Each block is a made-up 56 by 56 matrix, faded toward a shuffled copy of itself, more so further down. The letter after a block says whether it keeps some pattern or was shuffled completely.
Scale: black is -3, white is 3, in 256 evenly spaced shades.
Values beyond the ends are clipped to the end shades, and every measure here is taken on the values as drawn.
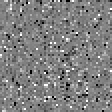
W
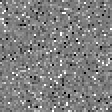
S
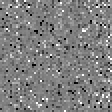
W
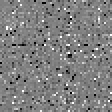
W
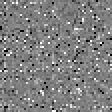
W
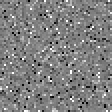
S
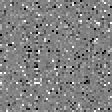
W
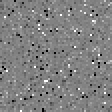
S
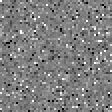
S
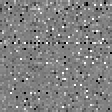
W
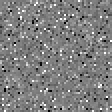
S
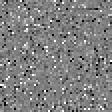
S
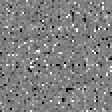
W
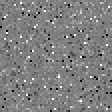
S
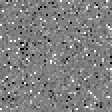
S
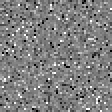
S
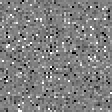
W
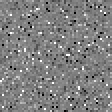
S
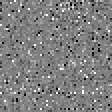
W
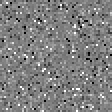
S
